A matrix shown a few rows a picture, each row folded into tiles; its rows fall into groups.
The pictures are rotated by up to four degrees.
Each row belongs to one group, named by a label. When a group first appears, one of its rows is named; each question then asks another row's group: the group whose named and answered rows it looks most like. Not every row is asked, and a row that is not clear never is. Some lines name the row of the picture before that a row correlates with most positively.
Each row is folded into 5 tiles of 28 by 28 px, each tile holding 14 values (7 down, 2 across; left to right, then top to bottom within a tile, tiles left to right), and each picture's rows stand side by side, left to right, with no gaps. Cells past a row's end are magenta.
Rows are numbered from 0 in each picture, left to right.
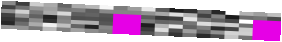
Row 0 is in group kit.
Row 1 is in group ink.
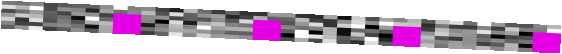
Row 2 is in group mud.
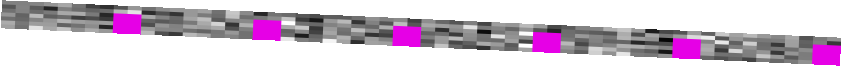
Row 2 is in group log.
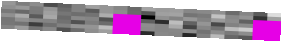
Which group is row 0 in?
ink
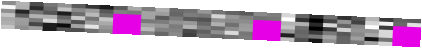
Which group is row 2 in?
log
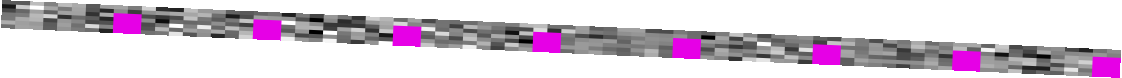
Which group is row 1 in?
ink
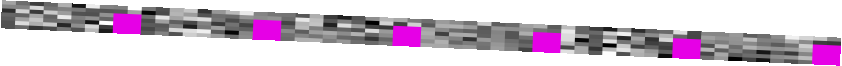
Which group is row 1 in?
kit
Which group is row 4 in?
log
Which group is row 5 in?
ink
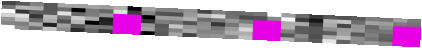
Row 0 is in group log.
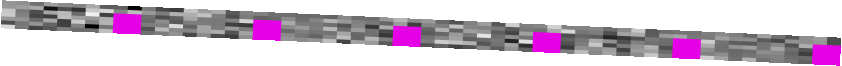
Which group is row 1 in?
ink
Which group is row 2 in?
log
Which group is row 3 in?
ink
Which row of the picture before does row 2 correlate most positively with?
2
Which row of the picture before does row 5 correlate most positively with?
0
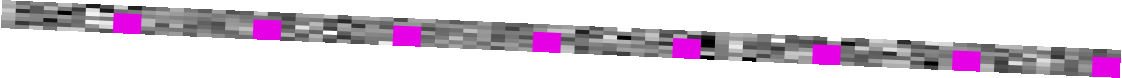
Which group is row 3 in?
ink
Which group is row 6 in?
kit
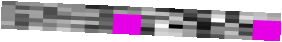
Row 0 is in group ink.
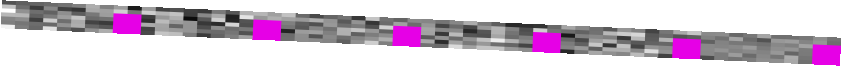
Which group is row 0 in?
log
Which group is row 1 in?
mud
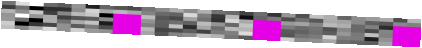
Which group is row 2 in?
kit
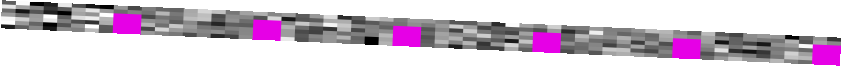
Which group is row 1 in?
ink
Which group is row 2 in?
kit
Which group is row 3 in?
ink
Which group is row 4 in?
kit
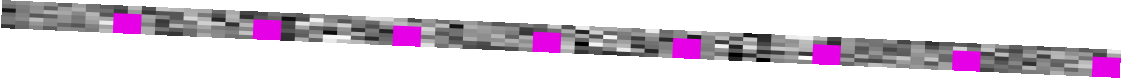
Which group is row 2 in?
kit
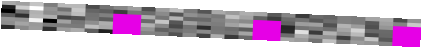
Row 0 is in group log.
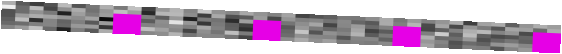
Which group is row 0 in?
mud
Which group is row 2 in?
mud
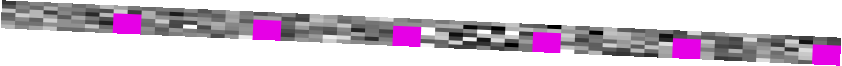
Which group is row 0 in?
log
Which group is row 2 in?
kit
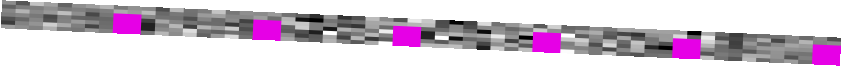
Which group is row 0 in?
kit
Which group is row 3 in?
mud
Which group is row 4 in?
log
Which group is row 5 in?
log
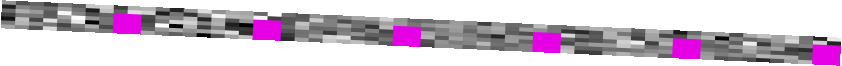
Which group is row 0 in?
mud
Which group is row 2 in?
kit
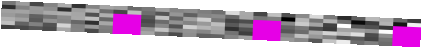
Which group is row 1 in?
mud
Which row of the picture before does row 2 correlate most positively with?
0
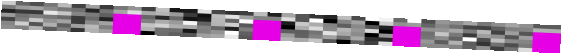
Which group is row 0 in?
ink
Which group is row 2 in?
mud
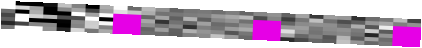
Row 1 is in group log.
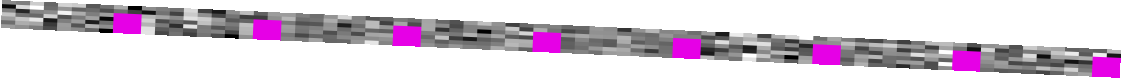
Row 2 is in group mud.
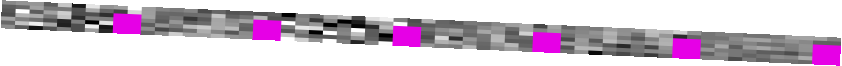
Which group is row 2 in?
log
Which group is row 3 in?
mud
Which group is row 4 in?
ink
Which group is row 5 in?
ink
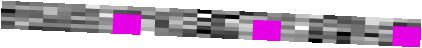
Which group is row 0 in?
ink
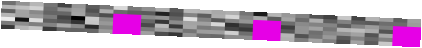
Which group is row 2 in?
mud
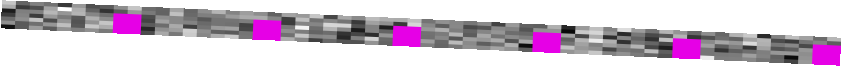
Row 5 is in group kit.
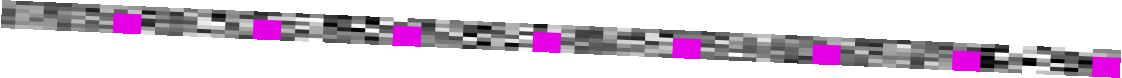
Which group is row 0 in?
mud
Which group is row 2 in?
mud
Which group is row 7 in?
kit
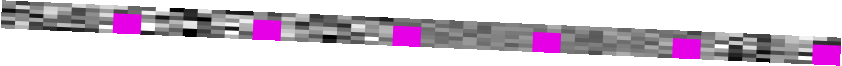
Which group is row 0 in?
ink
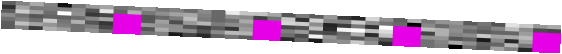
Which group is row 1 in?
ink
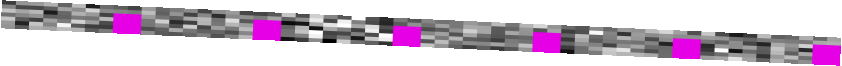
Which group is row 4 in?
kit
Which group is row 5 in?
mud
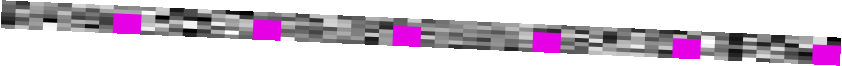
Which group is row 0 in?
kit
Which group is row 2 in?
kit
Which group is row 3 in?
ink
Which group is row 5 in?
log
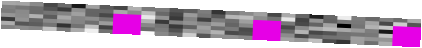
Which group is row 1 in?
log
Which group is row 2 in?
mud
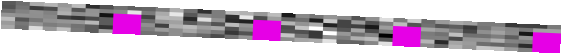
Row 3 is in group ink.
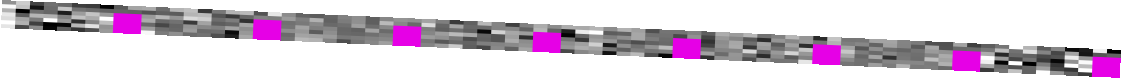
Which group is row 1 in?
kit
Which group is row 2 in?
mud
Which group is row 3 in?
mud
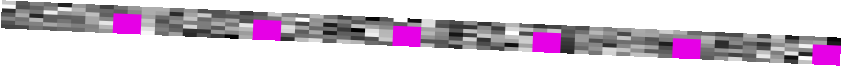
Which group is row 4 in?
kit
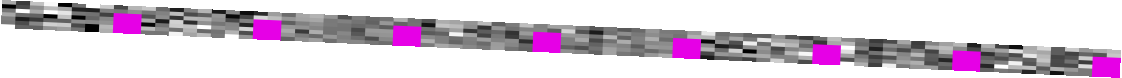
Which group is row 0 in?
kit
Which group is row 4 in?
log
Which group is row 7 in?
ink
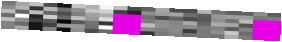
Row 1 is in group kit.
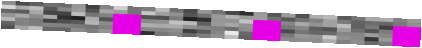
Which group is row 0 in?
mud
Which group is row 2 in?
kit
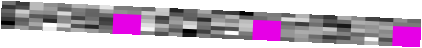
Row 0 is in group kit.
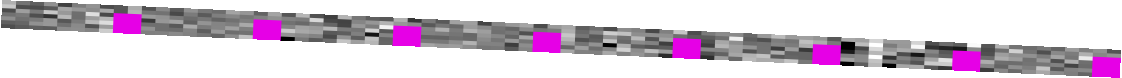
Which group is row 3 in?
kit
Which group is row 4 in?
log
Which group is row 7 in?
kit
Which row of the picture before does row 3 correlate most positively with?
0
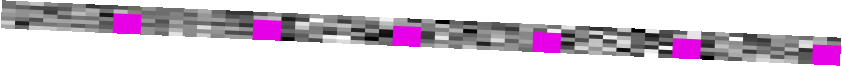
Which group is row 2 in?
kit
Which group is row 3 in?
mud
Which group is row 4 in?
ink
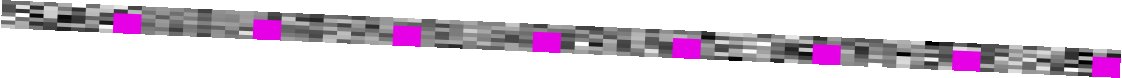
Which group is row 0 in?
ink
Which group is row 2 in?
log
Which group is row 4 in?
mud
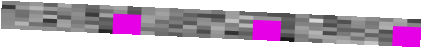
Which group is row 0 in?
log
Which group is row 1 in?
log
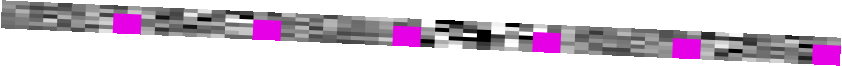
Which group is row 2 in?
ink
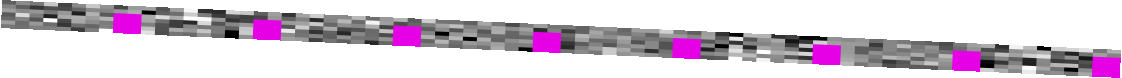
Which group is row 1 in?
kit
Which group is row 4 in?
kit
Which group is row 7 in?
kit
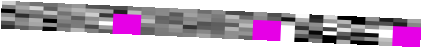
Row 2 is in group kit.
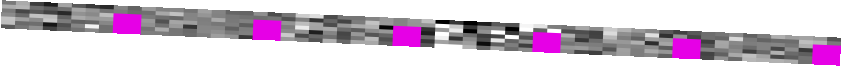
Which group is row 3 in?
mud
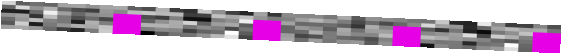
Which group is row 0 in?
ink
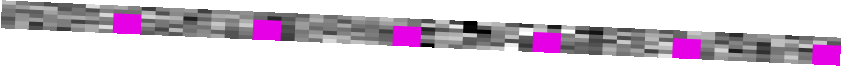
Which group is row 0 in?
ink
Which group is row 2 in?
kit
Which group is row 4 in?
log
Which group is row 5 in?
mud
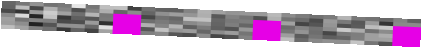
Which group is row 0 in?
ink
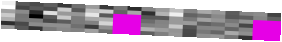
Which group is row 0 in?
log
